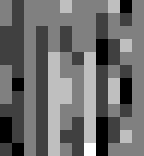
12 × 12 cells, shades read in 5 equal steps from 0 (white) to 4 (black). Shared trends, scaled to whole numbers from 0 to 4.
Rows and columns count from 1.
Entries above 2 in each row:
2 3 5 6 6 4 4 4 5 6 7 5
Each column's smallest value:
2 3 2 2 1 1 2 0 2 1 1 2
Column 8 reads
2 2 2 2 1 1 1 1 1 1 1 0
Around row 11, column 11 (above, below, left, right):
2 2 3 2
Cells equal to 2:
63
